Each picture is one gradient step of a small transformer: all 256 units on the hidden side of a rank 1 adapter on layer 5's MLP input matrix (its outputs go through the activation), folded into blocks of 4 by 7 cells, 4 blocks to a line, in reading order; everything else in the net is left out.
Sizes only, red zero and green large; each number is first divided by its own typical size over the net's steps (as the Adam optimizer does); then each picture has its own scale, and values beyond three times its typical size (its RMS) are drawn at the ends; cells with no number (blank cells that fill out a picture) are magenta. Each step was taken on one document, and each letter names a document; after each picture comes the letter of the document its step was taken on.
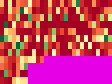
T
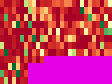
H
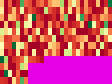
T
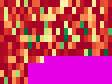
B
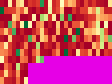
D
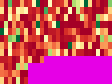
T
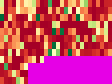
T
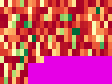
D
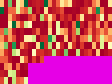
D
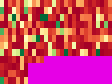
D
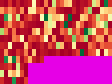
B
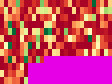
B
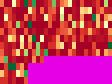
H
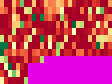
D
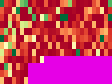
D
